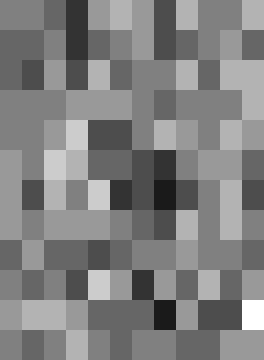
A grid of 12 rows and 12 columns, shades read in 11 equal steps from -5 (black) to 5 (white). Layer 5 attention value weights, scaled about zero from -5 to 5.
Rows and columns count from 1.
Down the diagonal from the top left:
0 -1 1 1 -2 -1 -2 -2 1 2 -2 1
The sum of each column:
1 -4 8 -1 4 -6 -7 -15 4 -1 8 9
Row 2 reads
-1 -1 0 -3 -1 0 1 -2 -1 0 1 -1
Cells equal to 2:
19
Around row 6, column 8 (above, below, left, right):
2 -4 -2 0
